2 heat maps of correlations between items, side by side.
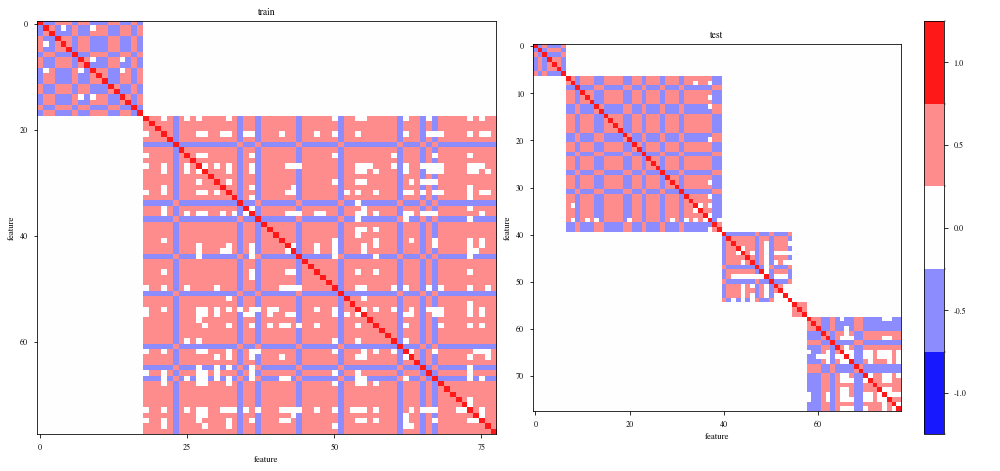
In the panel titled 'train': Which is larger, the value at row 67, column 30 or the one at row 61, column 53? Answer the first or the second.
the first
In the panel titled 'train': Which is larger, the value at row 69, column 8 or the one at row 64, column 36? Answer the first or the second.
the second
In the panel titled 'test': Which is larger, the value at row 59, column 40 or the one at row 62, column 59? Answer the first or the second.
the first
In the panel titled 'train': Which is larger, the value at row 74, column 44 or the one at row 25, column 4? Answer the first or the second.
the second
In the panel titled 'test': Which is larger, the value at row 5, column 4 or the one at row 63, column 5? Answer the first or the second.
the first
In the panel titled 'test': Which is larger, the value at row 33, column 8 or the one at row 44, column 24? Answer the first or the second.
the first
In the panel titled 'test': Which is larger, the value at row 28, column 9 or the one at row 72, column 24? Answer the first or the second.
the second
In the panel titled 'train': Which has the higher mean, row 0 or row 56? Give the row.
56
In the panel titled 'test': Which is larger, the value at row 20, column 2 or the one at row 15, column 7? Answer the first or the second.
the second
